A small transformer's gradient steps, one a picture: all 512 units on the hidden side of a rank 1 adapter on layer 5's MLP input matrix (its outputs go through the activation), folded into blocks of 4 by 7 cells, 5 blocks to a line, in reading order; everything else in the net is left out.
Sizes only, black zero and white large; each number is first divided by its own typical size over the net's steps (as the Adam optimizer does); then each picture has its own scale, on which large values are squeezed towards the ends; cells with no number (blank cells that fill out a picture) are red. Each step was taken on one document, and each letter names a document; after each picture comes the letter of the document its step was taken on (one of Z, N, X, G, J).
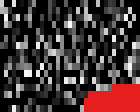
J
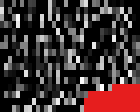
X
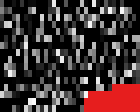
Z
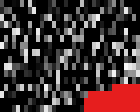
Z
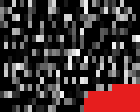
X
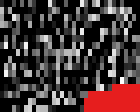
X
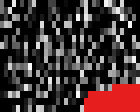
J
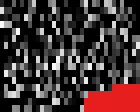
Z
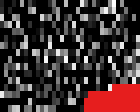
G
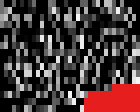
J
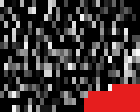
G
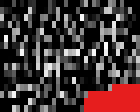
G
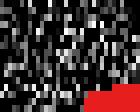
Z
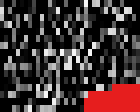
X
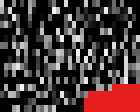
X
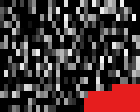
Z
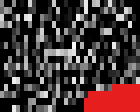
X
